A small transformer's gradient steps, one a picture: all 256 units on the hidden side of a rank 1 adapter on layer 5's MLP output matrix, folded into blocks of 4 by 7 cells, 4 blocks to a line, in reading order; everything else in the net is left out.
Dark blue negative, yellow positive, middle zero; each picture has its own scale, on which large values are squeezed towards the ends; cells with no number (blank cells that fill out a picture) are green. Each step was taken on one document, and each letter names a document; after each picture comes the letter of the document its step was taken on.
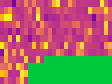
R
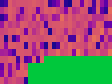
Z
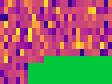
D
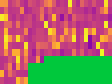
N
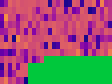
Z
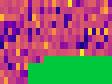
D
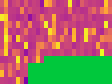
N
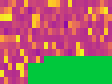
R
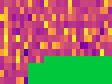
N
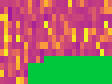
N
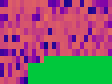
Z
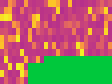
R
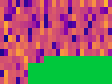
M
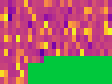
M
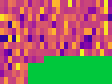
D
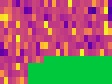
M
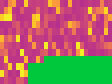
R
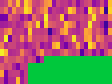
M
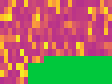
R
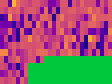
D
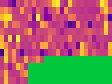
R
